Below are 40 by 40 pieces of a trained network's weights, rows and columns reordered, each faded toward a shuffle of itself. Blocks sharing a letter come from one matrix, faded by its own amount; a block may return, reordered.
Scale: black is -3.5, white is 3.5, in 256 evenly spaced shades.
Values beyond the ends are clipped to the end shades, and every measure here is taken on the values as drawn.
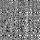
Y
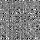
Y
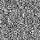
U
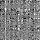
Y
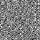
U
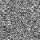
U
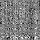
Y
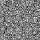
U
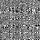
Y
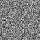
U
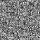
U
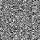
U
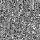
U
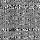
Y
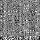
Y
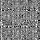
Y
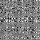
Y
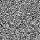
U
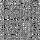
Y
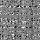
Y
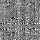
Y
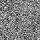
U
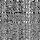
Y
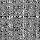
Y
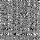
Y
